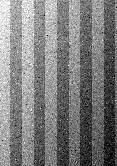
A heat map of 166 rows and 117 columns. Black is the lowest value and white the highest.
The ninth with the highest average is the top left. The bottom right is the ninth with the lowest average. Upright stripes repeat 5 times across the table. The field climbs toward the top left.
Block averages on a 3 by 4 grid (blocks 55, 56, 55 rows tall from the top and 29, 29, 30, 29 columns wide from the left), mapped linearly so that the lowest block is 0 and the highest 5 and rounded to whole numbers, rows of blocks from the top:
5432 / 4321 / 3210
